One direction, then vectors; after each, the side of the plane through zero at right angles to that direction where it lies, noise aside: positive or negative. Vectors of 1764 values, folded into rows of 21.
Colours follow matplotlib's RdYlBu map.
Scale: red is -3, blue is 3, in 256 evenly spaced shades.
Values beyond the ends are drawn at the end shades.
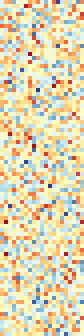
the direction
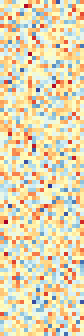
positive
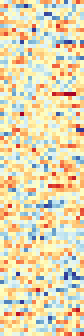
negative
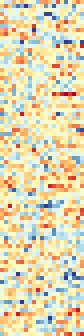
negative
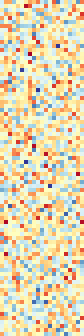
positive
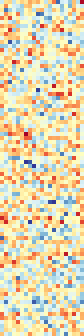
positive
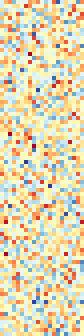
positive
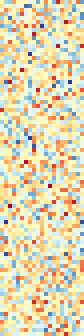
negative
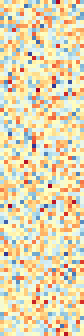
negative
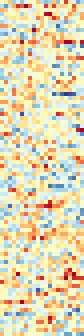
positive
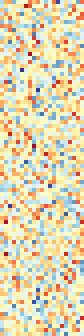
positive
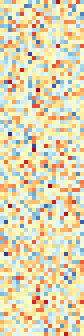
negative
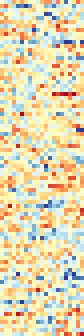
negative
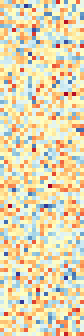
negative
